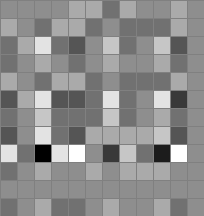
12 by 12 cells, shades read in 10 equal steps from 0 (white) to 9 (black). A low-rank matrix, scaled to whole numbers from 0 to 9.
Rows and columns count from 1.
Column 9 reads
4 5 4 4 5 4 4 3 5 3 4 4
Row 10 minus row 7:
0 0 1 -1 -1 -2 2 -2 -1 0 -1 0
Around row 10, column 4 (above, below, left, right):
1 4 3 4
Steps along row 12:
down down up same down down up same down up down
